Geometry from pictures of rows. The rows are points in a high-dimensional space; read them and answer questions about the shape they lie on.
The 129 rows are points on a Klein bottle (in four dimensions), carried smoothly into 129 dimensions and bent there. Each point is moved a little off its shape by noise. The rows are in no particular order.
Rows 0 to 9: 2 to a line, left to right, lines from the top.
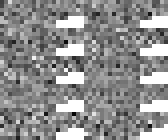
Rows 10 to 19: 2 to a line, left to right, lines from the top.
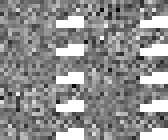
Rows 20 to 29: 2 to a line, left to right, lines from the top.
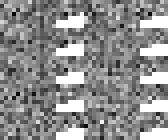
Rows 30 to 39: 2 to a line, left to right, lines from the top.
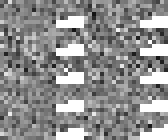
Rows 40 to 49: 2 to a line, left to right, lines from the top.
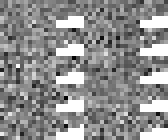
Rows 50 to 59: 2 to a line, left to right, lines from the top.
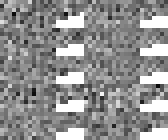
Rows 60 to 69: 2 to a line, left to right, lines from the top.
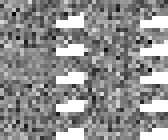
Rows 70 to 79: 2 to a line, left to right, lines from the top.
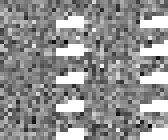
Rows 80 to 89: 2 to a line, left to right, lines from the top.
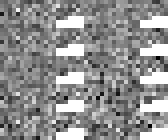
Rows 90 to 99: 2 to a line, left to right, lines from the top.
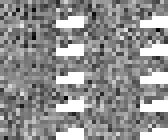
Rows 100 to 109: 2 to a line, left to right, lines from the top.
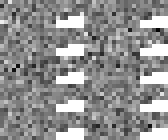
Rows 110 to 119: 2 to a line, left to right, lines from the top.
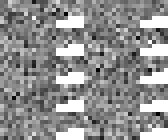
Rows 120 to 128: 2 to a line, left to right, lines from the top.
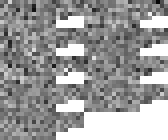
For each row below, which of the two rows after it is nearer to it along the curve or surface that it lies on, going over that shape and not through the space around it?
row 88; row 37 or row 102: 102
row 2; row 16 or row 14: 14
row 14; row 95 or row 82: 95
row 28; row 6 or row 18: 18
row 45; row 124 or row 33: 124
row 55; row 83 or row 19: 83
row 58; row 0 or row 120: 0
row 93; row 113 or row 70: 113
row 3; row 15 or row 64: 15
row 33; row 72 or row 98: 98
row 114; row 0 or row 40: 0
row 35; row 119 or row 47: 119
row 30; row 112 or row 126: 112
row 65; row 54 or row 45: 45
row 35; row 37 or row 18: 18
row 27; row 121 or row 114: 121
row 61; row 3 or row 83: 83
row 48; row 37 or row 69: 69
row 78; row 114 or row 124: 114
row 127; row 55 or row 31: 31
